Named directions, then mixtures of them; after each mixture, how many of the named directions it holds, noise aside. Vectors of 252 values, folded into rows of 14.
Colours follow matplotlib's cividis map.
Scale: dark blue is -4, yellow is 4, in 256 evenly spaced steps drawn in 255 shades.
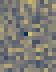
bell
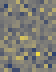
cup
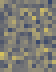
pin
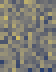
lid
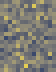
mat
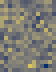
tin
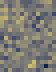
one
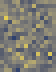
three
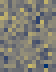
three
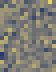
three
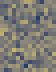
two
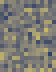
three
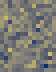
three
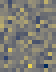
two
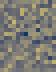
three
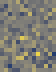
one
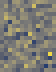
three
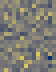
three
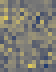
two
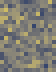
three
